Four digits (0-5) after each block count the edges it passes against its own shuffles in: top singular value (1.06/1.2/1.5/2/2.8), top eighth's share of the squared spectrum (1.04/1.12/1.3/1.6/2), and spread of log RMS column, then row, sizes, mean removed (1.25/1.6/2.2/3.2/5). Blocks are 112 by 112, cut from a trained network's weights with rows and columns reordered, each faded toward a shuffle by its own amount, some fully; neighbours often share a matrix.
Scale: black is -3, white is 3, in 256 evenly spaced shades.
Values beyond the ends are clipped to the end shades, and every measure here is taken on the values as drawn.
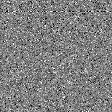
3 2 0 1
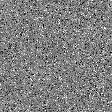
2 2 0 0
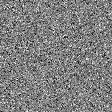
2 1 0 0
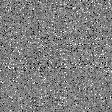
2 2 0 2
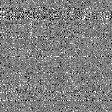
3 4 1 3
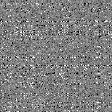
3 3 2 3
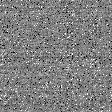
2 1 1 0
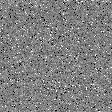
0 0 0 0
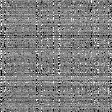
4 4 4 2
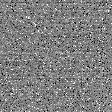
2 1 1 0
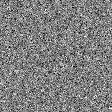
1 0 0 0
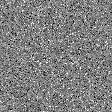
0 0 0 0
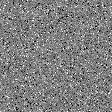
0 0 0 0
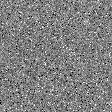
0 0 0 0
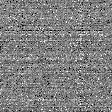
4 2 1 1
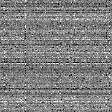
5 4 3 3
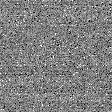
2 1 0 0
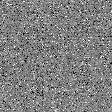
1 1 1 0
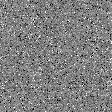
0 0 1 0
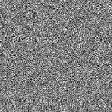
4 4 2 2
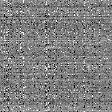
3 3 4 2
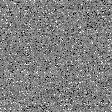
1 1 0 0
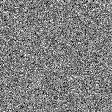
2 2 0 0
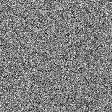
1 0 0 0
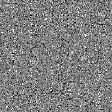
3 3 2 2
